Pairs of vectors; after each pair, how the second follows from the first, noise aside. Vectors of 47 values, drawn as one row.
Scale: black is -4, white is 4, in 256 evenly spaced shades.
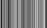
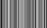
sign-scrambled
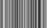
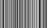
sign-scrambled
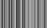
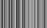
copied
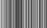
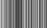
copied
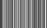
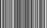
sign-scrambled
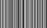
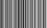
sign-scrambled
